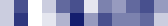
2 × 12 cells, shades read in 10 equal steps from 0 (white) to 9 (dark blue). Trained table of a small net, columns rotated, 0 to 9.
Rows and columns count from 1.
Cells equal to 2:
4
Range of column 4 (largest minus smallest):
1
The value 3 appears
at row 2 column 5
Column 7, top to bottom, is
1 4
